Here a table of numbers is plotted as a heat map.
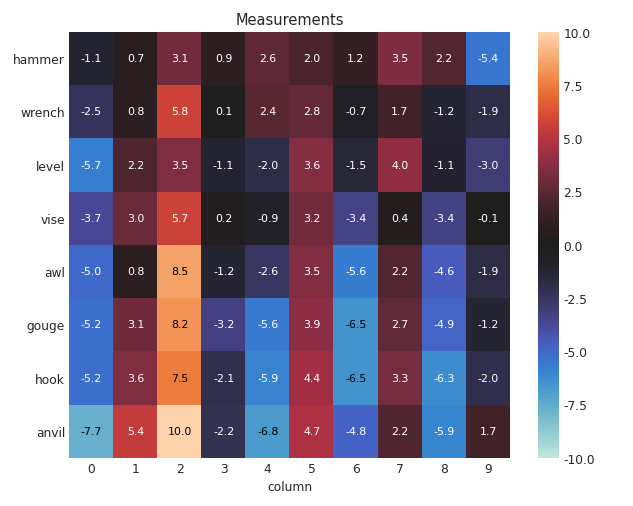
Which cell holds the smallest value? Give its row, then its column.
anvil, 0
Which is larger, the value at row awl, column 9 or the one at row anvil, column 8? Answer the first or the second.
the first
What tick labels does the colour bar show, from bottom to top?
-10.0, -7.5, -5.0, -2.5, 0.0, 2.5, 5.0, 7.5, 10.0
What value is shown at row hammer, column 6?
1.2
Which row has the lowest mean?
hook
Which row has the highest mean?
hammer
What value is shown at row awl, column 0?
-5.0
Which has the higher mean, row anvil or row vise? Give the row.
vise
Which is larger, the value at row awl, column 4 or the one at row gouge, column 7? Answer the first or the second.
the second
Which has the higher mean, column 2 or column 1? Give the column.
2
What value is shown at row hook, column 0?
-5.2
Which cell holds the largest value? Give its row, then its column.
anvil, 2
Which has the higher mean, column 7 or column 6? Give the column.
7
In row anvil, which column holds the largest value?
2
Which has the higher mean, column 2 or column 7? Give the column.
2
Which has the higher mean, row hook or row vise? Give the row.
vise
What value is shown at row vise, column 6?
-3.4
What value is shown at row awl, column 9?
-1.9
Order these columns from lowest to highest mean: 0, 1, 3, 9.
0, 9, 3, 1
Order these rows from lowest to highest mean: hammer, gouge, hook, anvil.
hook, gouge, anvil, hammer
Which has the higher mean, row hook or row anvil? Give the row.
anvil
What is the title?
Measurements
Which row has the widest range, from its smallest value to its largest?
anvil
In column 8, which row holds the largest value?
hammer
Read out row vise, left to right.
-3.7 3.0 5.7 0.2 -0.9 3.2 -3.4 0.4 -3.4 -0.1
